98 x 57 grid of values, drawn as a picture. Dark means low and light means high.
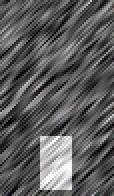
The values are skewed, with a long tail toward high values. The ninth with the highest average is the bottom middle. In the bottom middle lies a patch that is higher than the rest.
